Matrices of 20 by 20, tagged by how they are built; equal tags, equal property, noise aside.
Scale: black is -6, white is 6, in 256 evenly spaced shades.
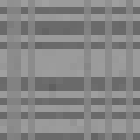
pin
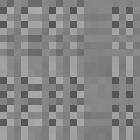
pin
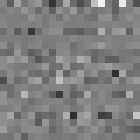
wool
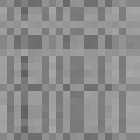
pin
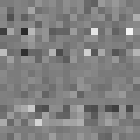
wool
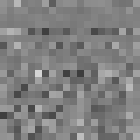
wool
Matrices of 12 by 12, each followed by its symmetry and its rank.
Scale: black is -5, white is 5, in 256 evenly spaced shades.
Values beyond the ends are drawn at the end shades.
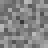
symmetric, full rank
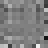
antisymmetric, rank two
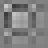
symmetric, rank one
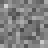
symmetric, full rank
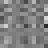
neither, rank two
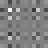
symmetric, rank one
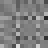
antisymmetric, rank two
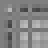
symmetric, rank one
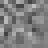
antisymmetric, rank two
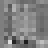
neither, rank two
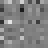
antisymmetric, rank two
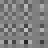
neither, rank one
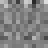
neither, rank two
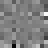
antisymmetric, rank two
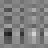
neither, rank one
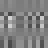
neither, rank one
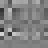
neither, rank two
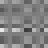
neither, rank one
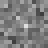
symmetric, full rank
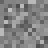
symmetric, full rank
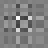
symmetric, rank one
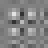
symmetric, rank one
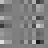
neither, rank one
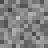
symmetric, full rank
